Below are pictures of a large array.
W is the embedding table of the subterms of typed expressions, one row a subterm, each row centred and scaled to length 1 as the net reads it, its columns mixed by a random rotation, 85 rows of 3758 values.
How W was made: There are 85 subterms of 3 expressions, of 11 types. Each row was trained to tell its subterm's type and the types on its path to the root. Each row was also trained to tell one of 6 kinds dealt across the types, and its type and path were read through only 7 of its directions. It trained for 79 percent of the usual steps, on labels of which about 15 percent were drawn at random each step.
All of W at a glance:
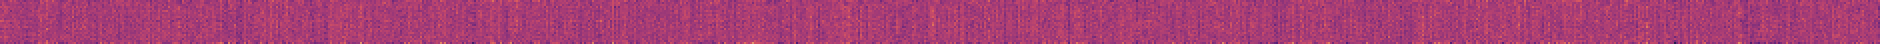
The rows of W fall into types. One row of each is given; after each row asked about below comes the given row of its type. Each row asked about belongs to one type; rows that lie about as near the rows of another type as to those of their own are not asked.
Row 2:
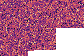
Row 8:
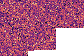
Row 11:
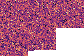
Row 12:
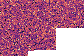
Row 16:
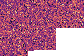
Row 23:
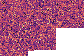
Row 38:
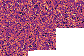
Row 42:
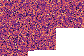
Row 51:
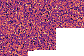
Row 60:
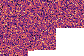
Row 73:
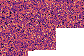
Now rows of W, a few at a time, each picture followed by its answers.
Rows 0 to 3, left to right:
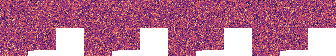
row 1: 38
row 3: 2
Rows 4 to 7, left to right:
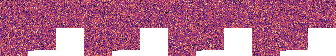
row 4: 2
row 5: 38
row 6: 11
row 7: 60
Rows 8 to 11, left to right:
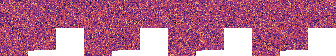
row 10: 38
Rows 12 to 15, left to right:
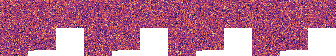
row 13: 73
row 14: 51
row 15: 12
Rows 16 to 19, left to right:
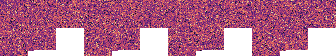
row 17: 38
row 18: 73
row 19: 8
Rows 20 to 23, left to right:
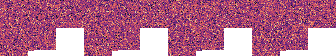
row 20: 42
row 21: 60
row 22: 73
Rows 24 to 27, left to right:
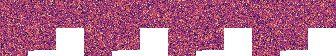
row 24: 73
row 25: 8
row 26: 11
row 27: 16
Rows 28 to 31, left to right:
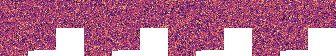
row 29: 60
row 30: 12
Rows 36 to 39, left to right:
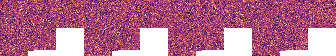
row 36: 60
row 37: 38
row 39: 2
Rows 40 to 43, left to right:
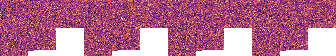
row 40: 12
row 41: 12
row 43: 42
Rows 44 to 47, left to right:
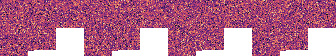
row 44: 51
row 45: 2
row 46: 23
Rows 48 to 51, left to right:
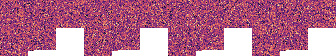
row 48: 51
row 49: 23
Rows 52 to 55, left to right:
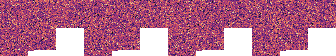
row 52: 12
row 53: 42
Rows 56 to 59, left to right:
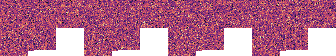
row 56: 23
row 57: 23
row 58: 8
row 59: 2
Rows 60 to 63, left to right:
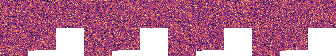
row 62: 73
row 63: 2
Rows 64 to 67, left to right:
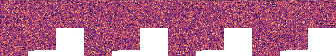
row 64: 73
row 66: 51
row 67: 2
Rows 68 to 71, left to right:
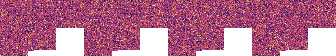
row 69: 16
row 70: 73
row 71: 60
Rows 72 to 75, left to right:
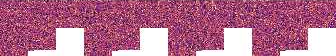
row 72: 16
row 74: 38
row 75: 12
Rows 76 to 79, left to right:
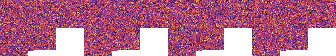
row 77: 60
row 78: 16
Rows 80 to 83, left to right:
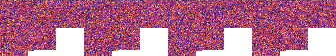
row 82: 8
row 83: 38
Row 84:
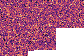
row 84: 16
